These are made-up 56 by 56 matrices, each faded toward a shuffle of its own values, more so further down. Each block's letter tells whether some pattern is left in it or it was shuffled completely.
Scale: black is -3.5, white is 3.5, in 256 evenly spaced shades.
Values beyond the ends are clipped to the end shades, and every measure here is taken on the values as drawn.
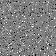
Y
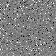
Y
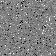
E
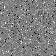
E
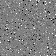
E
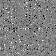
Y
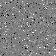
Y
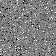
E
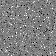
E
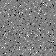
Y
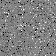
Y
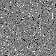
E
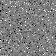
E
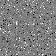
Y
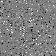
Y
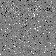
Y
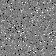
E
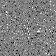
Y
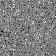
E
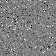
E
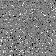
Y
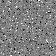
Y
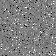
Y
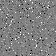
E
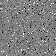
E
